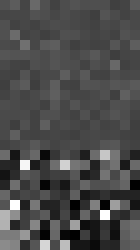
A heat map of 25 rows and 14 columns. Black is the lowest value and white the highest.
Calmest part: top middle. Stripes: none. Mirror symmetry: none. Seam: horizontal, 60% of the way down, the top part calmer. Histogram: skewed, a long tail of high values. Slope: none. Average level on the scale: 30%. Ninth with the highest average: bottom left.
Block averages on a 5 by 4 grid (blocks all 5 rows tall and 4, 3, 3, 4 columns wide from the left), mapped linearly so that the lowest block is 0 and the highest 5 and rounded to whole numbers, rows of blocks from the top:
3222 / 2322 / 2222 / 2122 / 5202
